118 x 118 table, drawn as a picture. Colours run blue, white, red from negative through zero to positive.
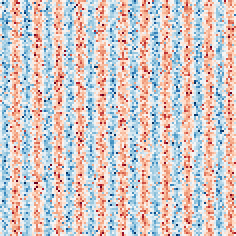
No seam splits the table. Stripes running up and down repeat 11 times from left to right. The values follow a bell shape. No single row or column stands out from its neighbours. On average the colour sits 50% of the way up the scale.
